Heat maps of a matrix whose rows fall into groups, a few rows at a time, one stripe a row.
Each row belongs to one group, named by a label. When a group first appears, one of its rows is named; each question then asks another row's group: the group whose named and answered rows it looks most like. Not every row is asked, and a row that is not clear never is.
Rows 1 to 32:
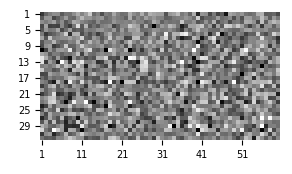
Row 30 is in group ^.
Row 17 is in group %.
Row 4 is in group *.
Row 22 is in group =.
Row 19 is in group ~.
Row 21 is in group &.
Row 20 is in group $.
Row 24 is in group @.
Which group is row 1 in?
~
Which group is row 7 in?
%
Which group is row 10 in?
@
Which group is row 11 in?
$
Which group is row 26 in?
%
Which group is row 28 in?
*
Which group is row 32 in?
%
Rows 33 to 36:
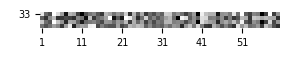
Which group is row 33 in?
^
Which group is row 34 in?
&
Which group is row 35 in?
^
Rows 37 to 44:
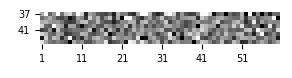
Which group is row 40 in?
^
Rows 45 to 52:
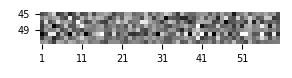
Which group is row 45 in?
&
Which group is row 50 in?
~
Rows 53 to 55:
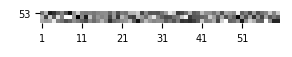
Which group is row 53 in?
*
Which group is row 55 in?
=
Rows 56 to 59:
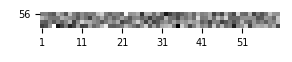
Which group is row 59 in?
&
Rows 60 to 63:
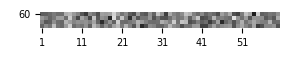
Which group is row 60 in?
%
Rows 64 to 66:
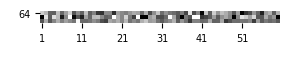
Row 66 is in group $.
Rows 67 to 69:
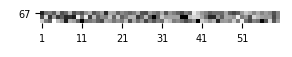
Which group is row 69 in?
^
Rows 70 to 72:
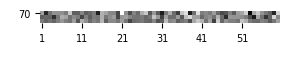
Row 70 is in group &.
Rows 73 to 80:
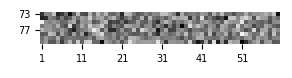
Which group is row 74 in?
~
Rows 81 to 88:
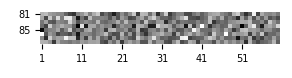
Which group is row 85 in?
@
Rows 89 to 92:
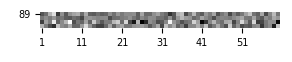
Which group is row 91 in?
@
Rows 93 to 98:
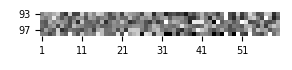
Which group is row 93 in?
=
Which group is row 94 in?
=
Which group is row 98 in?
=
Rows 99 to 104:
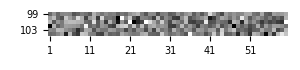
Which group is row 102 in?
$
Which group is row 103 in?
=
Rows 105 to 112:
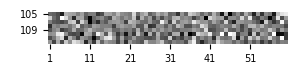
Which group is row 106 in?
^
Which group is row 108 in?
@
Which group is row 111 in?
~
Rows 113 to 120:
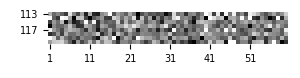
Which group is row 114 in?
^
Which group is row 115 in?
*
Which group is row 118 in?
@
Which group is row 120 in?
=
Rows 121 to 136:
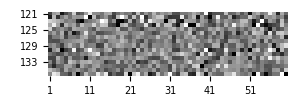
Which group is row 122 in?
$
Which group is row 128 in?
%
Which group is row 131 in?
~
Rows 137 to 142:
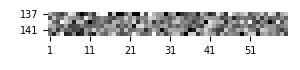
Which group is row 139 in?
^
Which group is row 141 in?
*
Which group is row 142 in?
&
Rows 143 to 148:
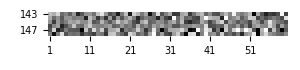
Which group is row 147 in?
*
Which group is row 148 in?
&
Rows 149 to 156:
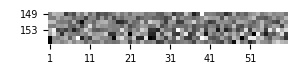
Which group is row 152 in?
=
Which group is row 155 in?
@
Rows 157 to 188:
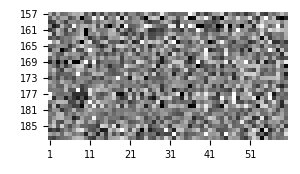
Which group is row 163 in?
%
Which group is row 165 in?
%
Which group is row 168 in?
*
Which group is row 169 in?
*
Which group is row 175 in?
*
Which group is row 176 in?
=
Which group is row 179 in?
=
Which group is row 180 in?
*
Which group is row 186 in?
%
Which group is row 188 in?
%
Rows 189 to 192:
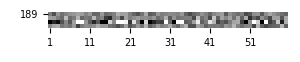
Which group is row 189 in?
%
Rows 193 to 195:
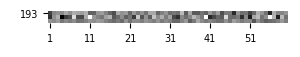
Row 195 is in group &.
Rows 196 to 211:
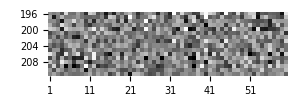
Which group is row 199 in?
^
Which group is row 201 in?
~
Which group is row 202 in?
*
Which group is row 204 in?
%
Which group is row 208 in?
^
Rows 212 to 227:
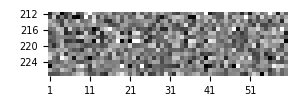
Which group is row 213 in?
*
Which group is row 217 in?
&
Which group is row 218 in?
%
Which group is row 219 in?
&
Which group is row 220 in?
&
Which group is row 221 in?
=
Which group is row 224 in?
*
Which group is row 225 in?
$
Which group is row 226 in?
^
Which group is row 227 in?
%
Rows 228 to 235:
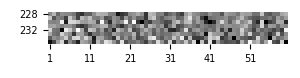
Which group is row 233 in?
^
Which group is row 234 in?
$
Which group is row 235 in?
~
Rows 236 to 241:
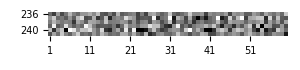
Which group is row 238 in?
=
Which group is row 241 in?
@
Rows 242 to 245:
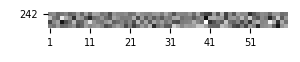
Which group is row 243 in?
^
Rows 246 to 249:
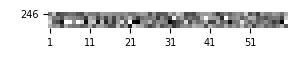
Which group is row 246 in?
*
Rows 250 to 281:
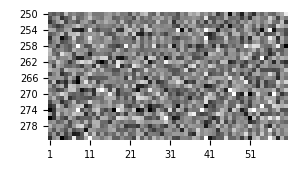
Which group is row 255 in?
@
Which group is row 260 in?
^
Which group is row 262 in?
%
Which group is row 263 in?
&
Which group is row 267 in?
*
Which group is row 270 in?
=
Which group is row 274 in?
@
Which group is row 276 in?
$
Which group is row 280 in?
*
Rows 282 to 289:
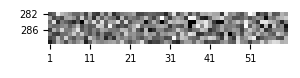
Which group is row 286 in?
@
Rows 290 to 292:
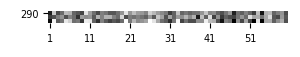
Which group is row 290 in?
$
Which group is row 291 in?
~
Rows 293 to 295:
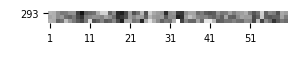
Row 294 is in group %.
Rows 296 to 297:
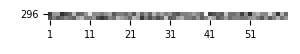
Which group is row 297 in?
%
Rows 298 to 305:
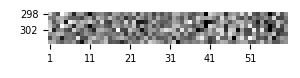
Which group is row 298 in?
^
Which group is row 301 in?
^
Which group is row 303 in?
=
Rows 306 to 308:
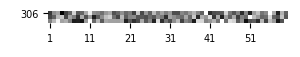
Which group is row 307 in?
~
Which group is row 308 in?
=
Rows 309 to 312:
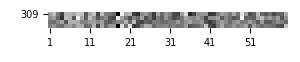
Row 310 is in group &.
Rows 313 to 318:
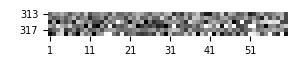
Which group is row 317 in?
&
